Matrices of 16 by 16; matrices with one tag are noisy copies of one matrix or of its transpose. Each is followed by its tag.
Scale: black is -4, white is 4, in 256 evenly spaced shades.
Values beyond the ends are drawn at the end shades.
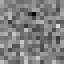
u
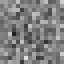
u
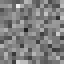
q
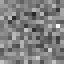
u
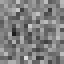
u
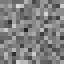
q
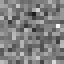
u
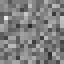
q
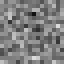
u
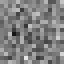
u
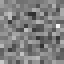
u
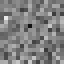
q
